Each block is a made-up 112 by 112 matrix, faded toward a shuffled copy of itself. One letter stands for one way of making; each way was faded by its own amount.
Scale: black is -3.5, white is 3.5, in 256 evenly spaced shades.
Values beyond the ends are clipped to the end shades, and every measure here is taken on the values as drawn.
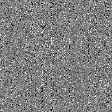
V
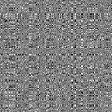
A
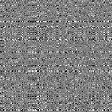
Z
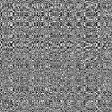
A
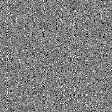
V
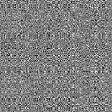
A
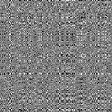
A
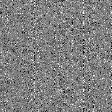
V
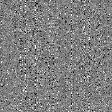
V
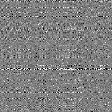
Z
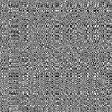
A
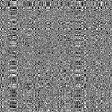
A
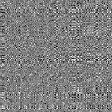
A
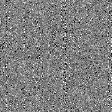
V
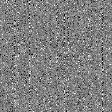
V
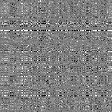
Z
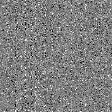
V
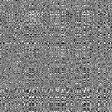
A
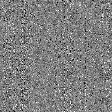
V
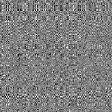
A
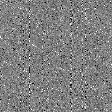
V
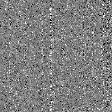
V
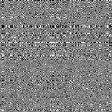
Z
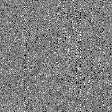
V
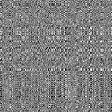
A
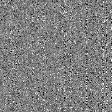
V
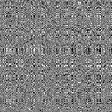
A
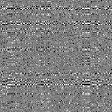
Z
